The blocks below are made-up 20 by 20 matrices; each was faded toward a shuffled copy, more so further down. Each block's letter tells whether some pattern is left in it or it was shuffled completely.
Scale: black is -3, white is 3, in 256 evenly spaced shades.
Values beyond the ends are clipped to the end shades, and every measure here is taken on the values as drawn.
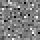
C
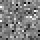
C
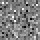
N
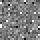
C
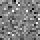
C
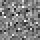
N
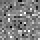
C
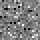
N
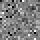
N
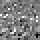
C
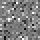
N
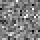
N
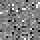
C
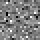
N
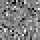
N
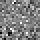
N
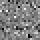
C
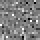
C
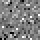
C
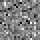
N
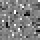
C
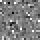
N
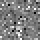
N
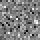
N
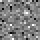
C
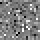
N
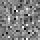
N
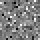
N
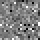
C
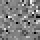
C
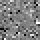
C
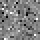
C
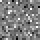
N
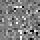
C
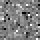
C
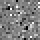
N
